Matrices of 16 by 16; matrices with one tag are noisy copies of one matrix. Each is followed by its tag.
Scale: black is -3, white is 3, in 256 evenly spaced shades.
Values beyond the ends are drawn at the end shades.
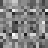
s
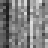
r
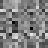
s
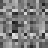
s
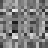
s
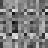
s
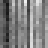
r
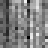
r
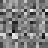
s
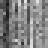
r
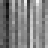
r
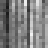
r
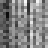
r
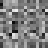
s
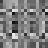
s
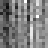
r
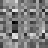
s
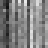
r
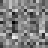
s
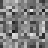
s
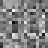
s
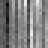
r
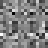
s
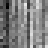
r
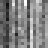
r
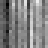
r
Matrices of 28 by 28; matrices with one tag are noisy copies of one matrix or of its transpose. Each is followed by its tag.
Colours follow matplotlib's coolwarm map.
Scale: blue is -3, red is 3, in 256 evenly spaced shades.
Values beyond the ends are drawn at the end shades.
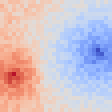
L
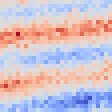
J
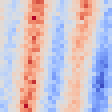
J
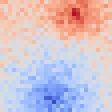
L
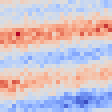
J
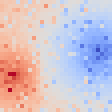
L
